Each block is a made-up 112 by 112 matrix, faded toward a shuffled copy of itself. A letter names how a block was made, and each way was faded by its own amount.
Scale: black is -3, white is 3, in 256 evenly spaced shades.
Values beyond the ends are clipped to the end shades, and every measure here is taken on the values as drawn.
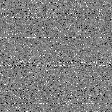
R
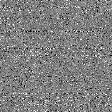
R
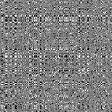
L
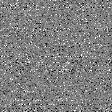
R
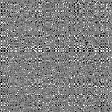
L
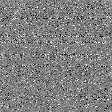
R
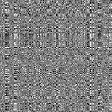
L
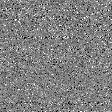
R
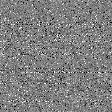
R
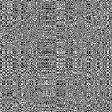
L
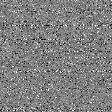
R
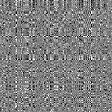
L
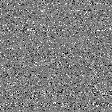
R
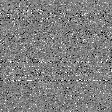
R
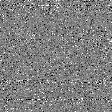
R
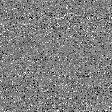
R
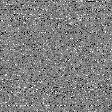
R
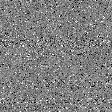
R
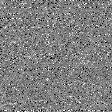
R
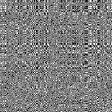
L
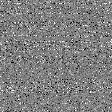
R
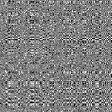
L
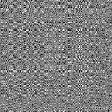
L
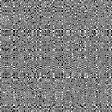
L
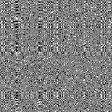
L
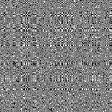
L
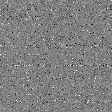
R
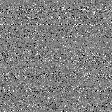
R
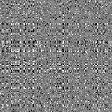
L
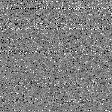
R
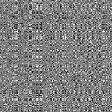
L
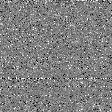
R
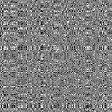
L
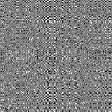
L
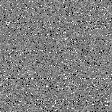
R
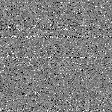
R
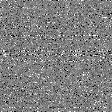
R
